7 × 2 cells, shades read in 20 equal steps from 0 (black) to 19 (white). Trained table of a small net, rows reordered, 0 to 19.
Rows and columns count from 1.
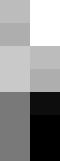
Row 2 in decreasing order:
19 13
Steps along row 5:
down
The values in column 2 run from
0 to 19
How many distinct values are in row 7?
2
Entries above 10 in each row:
2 2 2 2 0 0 0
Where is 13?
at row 2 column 1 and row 4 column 2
